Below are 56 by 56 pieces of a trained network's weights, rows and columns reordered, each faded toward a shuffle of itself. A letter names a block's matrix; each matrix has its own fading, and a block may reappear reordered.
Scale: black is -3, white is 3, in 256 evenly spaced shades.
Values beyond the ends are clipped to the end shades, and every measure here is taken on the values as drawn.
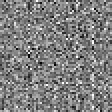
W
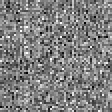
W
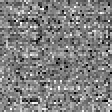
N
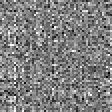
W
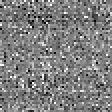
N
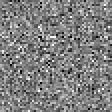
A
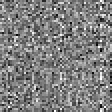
W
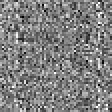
W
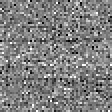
N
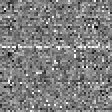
N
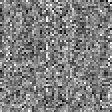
W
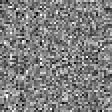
W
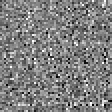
A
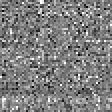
N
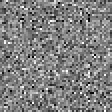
A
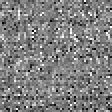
N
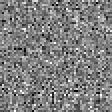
A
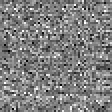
N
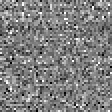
N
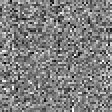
W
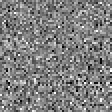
A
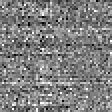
N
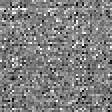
N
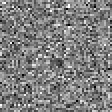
W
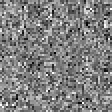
W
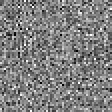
W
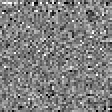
A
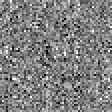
A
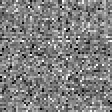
N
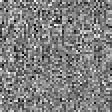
W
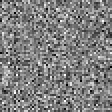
W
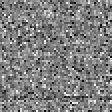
N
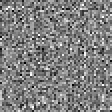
W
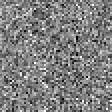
W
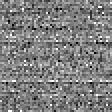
N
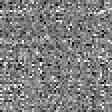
N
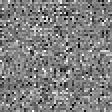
N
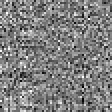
W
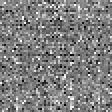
N
